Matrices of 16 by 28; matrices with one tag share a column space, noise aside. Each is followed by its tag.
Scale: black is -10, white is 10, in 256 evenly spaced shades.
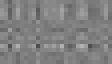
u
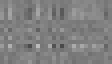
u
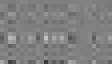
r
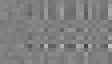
u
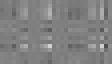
u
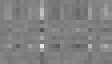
u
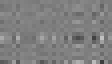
r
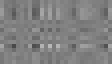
u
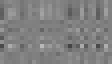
u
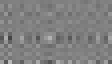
r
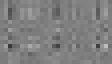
u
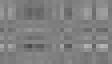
u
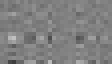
r
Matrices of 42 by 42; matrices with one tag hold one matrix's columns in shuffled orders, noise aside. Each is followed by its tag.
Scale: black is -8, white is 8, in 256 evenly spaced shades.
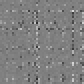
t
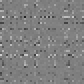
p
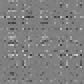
p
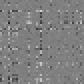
t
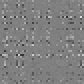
p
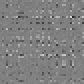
p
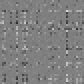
t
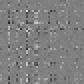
t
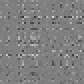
p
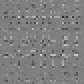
p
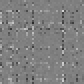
t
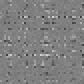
p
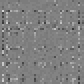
t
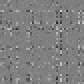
t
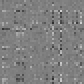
t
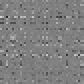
p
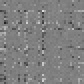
t
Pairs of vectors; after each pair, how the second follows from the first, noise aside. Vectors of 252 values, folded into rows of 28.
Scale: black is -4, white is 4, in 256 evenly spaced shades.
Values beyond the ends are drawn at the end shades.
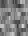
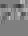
partly zeroed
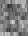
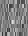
sign-scrambled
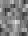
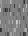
partly zeroed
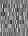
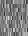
shuffled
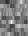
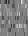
partly zeroed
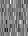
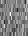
shuffled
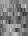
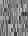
sign-scrambled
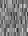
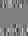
partly zeroed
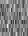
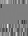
partly zeroed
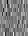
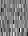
shuffled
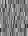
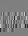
partly zeroed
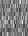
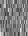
shuffled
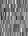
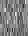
shuffled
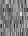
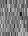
sign-scrambled
